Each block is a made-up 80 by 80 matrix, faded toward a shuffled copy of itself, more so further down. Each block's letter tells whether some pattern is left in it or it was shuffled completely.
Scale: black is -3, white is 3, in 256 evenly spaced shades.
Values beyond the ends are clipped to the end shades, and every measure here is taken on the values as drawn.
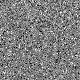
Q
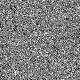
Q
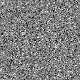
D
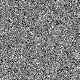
Q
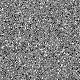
Q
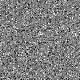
D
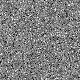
Q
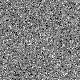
Q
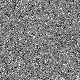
Q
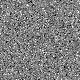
Q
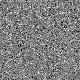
Q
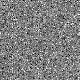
D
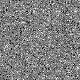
D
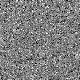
D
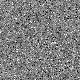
Q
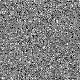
D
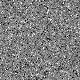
Q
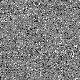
D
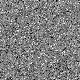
Q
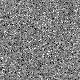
Q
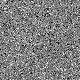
Q
